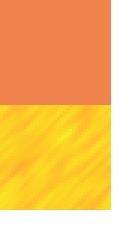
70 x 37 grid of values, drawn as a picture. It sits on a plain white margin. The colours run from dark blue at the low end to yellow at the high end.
The table splits into 2 rows of 1 panel. Panel 1,1: high, flat. Panel 2,1: very high, slanting up to the right, faint in contrast.
